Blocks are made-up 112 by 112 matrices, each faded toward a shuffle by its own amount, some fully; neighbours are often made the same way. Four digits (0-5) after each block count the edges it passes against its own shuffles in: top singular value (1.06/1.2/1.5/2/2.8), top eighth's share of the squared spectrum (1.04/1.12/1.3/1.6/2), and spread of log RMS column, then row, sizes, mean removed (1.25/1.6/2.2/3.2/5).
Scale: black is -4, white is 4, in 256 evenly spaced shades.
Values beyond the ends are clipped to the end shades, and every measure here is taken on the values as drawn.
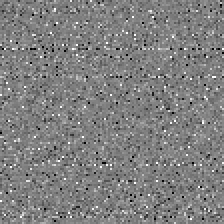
2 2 0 2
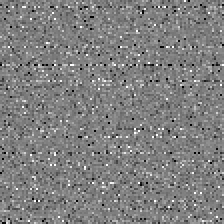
2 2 0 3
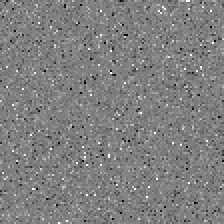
0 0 0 0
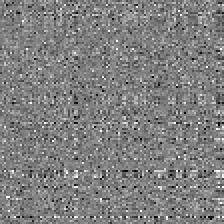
5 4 2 3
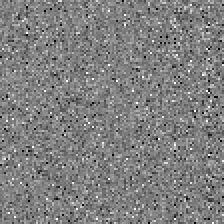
1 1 2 0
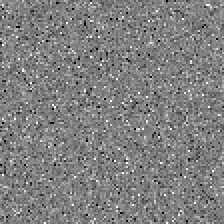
0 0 0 0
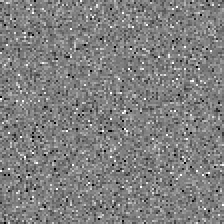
0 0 0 0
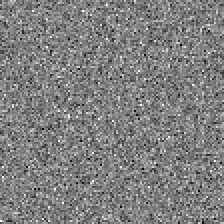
0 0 0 0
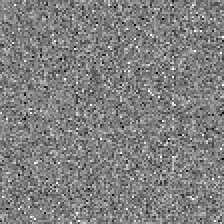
0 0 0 0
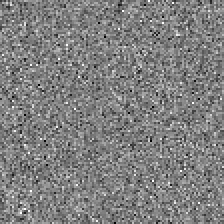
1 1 1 0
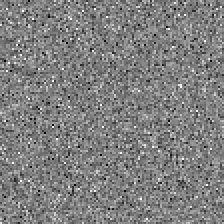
0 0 0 0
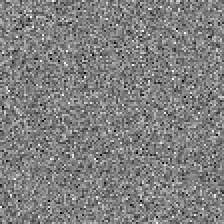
0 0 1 0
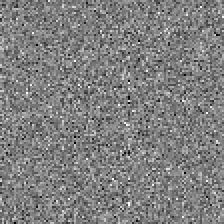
1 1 2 0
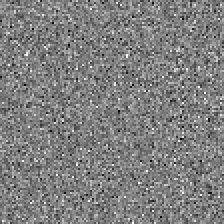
0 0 2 0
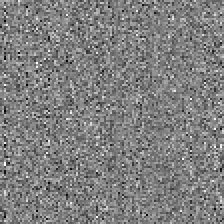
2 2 3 0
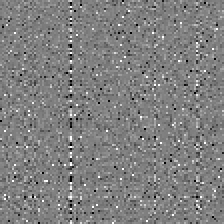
5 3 2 1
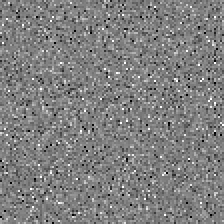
3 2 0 1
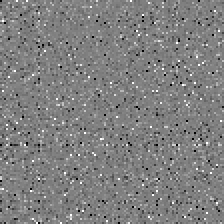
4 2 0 1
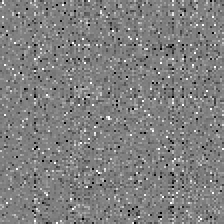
4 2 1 1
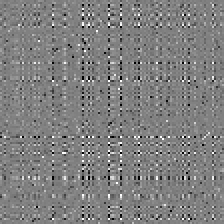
5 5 4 4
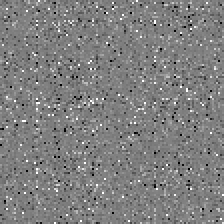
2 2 2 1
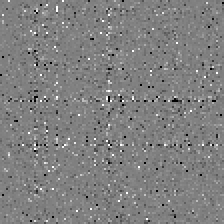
3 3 2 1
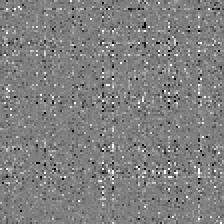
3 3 3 3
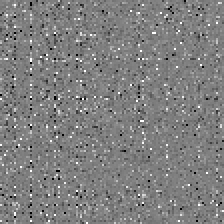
2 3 2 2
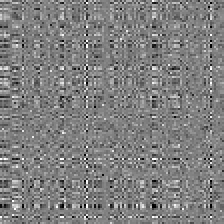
5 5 4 4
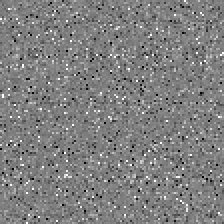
3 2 0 1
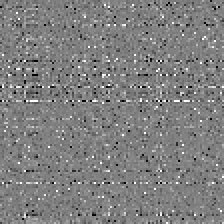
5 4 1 3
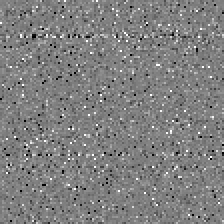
3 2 0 1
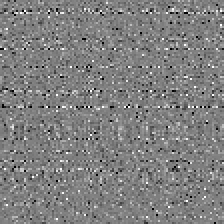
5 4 2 3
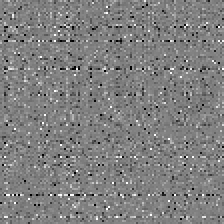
4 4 2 3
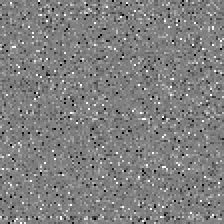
3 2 0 1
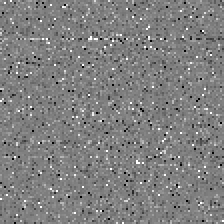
2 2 0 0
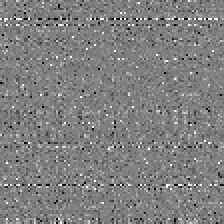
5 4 2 3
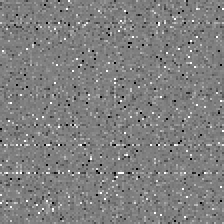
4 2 0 1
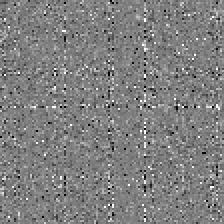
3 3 3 2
